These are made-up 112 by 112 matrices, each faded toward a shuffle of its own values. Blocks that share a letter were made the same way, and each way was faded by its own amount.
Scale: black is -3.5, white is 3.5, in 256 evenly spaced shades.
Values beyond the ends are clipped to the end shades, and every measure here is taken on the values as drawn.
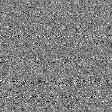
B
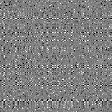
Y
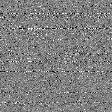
B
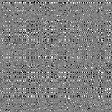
Y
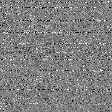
B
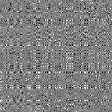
Y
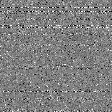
B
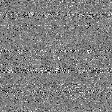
B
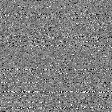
B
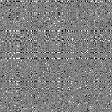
Y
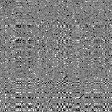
Y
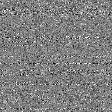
B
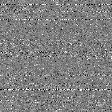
B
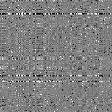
Y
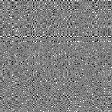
Y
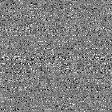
B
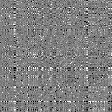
Y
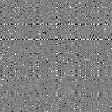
Y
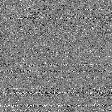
B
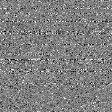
B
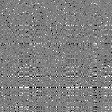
Y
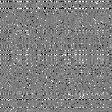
Y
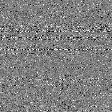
B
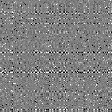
Y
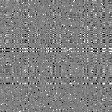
Y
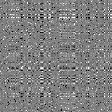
Y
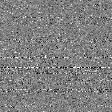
B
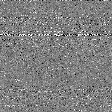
B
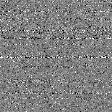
B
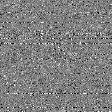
B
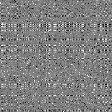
Y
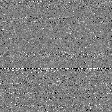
B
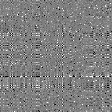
Y
